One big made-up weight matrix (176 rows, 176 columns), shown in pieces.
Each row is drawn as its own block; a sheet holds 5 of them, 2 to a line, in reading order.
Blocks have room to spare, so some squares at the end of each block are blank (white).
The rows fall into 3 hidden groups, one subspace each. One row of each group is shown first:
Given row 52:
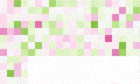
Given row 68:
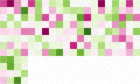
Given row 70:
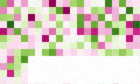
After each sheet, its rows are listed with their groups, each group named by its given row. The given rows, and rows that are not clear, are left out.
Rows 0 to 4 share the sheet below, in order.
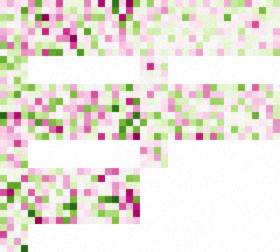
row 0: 68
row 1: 68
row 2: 68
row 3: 70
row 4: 70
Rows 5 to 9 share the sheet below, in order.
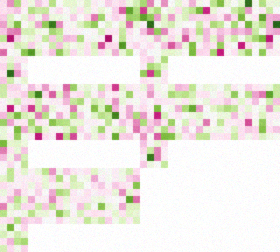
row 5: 52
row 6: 70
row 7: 70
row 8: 52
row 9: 52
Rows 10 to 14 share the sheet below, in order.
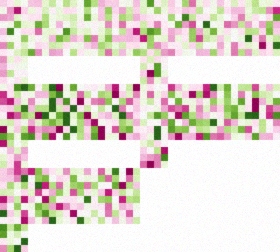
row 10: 68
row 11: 52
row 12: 68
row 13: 70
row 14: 68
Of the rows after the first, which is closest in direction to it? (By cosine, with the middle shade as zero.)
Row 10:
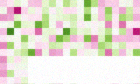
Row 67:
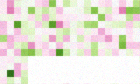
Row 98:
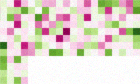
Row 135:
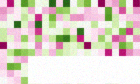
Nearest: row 135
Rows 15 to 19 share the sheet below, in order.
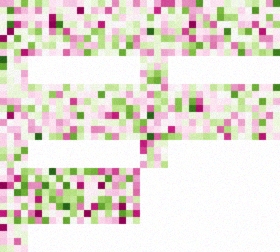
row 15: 52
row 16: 68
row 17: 70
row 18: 52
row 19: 68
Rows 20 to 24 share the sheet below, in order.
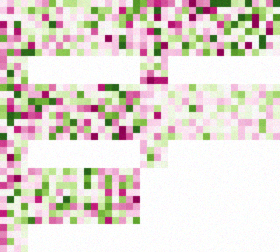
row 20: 52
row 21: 70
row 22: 52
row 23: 52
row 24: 68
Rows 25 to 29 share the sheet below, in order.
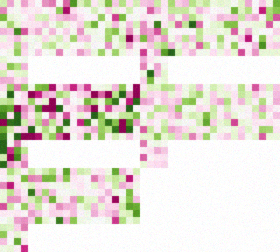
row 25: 70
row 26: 52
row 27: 52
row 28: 68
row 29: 70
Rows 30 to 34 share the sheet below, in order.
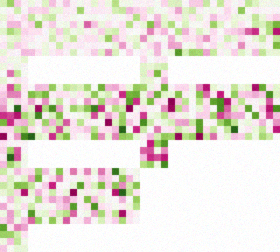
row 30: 52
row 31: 70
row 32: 52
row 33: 70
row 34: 68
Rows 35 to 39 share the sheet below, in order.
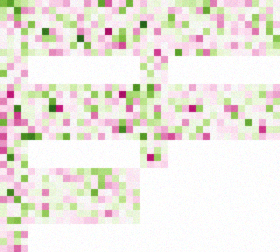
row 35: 68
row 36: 70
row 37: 52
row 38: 52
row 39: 70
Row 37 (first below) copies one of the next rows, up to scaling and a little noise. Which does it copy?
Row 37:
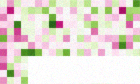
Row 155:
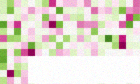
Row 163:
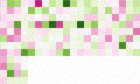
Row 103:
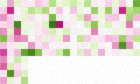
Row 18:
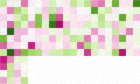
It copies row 103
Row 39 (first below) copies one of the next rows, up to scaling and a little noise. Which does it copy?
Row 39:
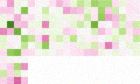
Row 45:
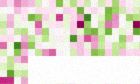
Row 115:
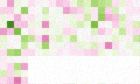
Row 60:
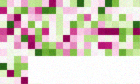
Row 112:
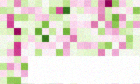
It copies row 115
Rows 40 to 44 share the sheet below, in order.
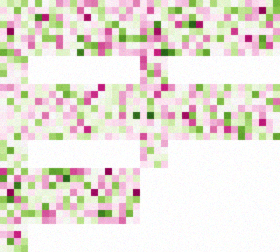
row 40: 68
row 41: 52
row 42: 68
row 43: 68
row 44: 70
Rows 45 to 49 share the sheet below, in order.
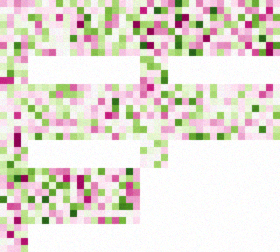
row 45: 70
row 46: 68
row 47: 70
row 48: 68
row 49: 68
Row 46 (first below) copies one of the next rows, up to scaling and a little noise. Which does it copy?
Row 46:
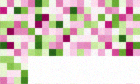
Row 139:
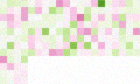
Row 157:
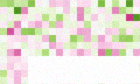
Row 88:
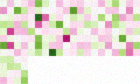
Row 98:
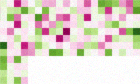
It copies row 88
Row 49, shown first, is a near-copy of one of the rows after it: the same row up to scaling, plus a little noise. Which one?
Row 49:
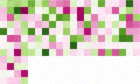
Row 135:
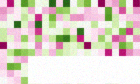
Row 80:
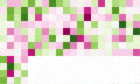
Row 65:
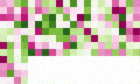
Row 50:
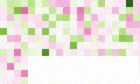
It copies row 50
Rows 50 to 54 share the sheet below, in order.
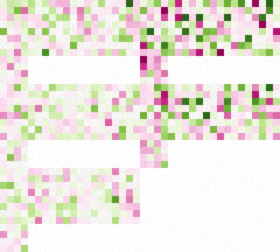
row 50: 68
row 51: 68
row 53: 68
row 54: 70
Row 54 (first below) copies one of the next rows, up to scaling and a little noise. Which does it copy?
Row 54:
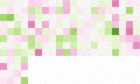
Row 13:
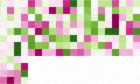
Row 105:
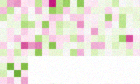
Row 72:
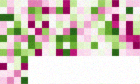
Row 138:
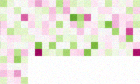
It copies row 72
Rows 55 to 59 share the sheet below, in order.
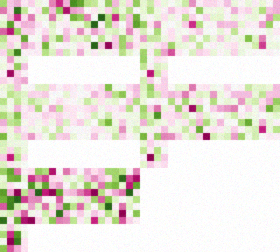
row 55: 70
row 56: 52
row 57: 52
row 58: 52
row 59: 52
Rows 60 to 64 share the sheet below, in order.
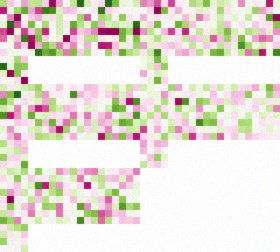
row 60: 70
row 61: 68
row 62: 68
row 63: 68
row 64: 68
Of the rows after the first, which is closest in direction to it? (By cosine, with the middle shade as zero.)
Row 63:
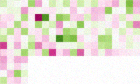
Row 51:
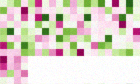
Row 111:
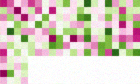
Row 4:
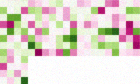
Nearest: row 51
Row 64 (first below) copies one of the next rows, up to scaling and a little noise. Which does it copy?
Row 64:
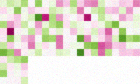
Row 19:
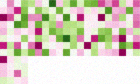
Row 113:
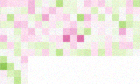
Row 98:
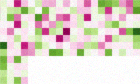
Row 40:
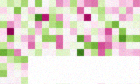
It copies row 40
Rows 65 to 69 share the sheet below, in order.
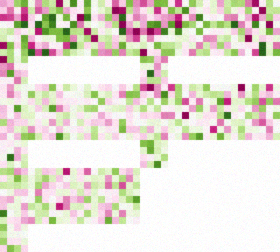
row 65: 68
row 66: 52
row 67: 52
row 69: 68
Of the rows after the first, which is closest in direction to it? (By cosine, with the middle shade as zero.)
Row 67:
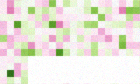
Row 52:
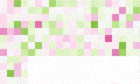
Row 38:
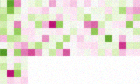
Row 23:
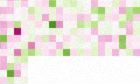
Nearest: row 23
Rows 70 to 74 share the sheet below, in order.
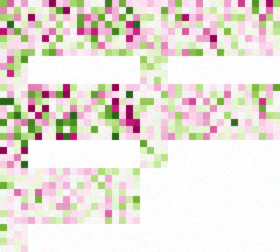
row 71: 68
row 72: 70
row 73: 68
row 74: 68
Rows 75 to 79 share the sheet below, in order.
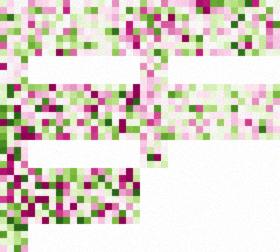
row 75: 70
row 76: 70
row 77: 52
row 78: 52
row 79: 68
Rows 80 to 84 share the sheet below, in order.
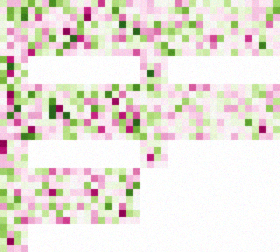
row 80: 68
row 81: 52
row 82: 52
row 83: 52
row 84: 52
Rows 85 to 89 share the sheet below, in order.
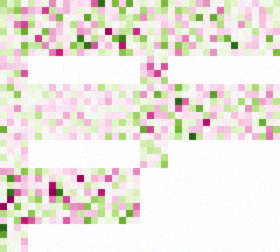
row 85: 68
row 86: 70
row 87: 68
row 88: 68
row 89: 52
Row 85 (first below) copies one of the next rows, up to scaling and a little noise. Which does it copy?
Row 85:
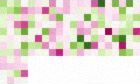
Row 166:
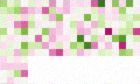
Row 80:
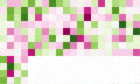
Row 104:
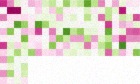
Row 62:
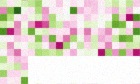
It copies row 166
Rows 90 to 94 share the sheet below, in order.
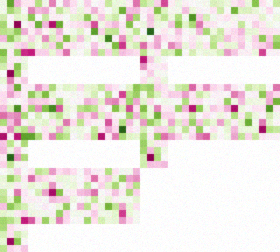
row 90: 52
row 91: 52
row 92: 52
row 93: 52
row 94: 52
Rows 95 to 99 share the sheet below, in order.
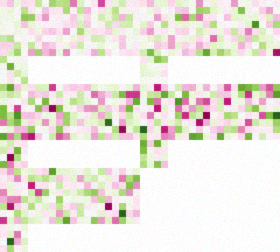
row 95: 68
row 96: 68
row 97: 52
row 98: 68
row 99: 52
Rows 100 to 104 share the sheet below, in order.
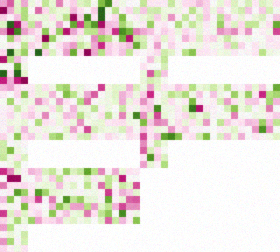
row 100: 70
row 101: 70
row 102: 68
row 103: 52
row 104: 68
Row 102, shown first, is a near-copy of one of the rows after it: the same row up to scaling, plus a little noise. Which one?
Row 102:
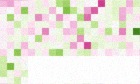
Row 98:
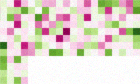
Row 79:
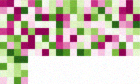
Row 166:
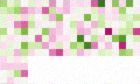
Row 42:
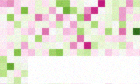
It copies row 42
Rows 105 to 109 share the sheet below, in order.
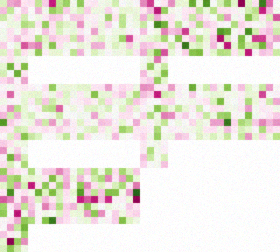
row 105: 70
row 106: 68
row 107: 52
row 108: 68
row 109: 70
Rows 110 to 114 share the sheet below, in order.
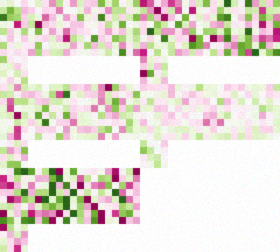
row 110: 68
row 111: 68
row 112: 70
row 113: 68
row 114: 68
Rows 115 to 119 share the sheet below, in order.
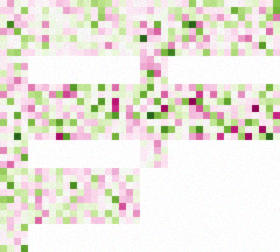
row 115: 70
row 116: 52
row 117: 70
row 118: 68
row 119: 70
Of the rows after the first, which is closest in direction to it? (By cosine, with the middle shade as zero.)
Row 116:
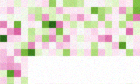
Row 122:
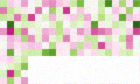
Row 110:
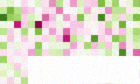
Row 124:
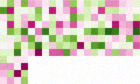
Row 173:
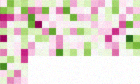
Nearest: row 122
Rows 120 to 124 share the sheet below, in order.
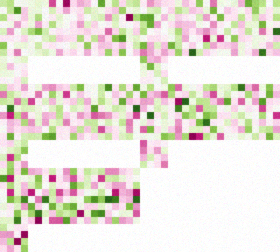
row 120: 68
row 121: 68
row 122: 70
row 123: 68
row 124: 70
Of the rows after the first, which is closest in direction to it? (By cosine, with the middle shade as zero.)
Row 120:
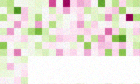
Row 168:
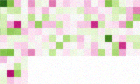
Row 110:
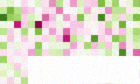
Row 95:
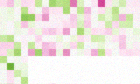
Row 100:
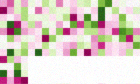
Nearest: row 110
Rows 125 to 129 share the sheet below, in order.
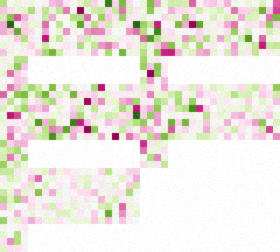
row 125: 70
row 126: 52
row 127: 68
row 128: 52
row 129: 52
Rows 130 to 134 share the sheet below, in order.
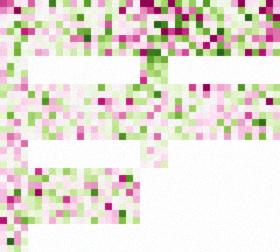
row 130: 68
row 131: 68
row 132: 68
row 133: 68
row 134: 52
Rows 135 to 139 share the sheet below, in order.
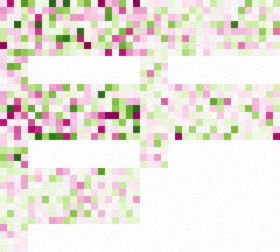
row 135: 68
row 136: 70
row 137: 70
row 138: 70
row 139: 68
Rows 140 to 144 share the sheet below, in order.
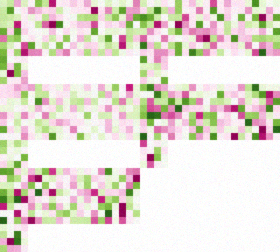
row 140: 52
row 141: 68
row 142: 68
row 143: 52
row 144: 52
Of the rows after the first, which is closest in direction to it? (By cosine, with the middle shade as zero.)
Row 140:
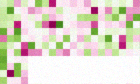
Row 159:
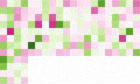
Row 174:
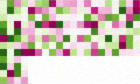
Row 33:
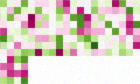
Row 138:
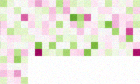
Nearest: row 174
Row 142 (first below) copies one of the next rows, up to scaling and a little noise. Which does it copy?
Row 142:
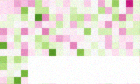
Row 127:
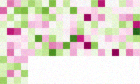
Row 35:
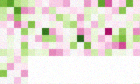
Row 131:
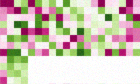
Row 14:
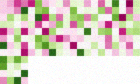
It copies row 14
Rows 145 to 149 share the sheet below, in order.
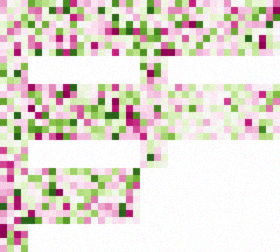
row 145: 70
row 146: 52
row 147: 70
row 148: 52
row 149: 52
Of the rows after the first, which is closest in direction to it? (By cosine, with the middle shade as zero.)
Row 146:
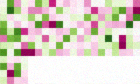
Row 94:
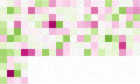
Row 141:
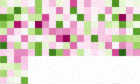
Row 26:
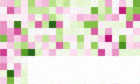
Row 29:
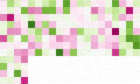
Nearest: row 94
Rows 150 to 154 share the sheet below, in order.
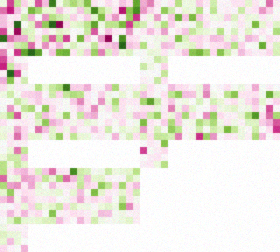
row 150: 52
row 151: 68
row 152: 70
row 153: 70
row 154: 70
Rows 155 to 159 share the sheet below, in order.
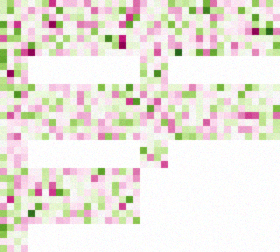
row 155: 52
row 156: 70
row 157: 68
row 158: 70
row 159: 52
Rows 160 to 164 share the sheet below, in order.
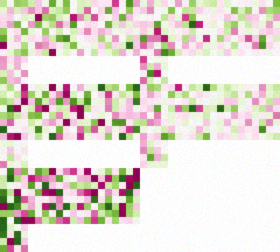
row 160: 68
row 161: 52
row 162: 68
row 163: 52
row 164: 52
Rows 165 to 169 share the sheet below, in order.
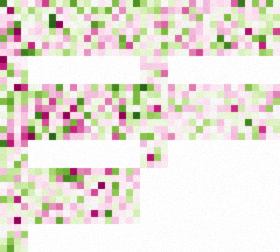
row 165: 52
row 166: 68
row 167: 68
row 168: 52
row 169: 70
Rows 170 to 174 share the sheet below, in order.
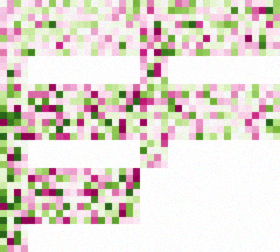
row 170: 52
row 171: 52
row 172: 52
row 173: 70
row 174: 52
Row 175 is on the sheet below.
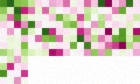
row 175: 68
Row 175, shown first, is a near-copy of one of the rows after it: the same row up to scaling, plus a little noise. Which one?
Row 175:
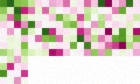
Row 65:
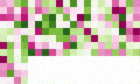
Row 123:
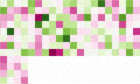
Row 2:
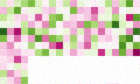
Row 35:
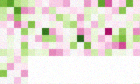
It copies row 35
